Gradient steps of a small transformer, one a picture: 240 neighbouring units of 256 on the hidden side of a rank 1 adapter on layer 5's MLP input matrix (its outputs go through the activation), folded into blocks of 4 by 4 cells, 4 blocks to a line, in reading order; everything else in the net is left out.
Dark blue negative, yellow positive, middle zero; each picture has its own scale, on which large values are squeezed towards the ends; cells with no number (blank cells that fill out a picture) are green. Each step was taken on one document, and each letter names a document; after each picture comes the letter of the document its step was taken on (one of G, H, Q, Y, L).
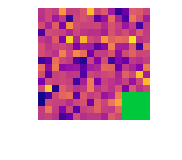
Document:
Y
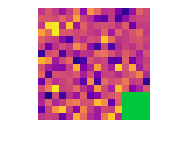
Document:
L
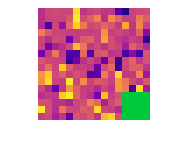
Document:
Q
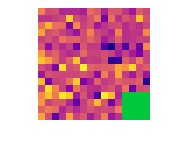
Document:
L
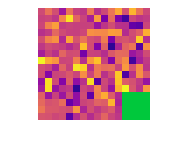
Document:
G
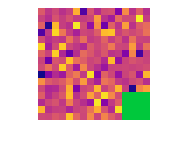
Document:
Q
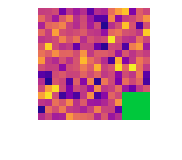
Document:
L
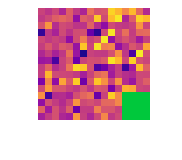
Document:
G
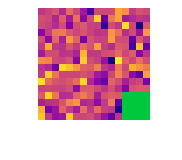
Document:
Y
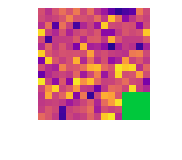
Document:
L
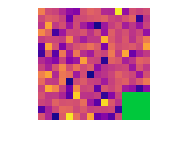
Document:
Q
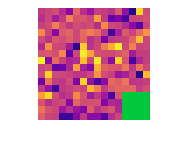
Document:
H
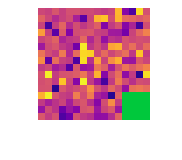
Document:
H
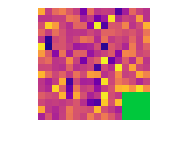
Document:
Q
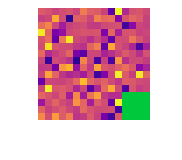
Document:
Y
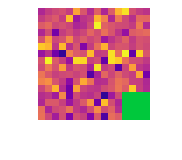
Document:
Q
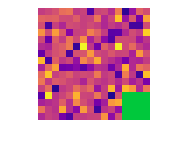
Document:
H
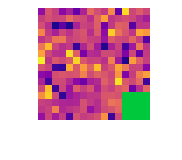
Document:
L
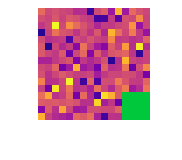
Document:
L
